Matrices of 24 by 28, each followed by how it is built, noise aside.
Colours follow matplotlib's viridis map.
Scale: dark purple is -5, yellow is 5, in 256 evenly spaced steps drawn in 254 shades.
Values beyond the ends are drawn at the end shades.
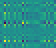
low rank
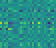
low rank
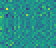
low rank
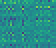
low rank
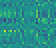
low rank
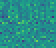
low rank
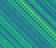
Toeplitz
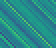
Toeplitz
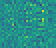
low rank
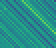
Toeplitz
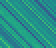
Toeplitz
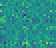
low rank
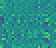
low rank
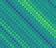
Toeplitz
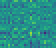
low rank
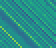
Toeplitz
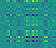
low rank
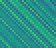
Toeplitz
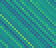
Toeplitz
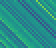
Toeplitz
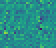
low rank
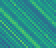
Toeplitz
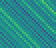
Toeplitz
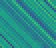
Toeplitz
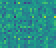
low rank
